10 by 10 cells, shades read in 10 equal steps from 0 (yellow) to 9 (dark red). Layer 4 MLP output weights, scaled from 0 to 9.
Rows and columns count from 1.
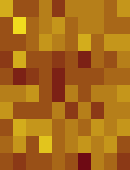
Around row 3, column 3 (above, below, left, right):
5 6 6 3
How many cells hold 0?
1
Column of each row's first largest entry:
5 1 1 7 2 5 6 1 3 7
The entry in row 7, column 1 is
3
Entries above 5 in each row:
3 1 2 7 8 3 5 1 2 7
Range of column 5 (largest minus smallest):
5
